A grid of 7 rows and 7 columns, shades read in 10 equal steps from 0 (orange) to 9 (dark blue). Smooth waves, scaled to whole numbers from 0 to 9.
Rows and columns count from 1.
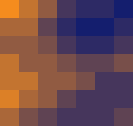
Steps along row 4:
up same up up same down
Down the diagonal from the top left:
0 3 5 5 5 7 6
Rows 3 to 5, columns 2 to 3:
4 5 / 4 4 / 2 4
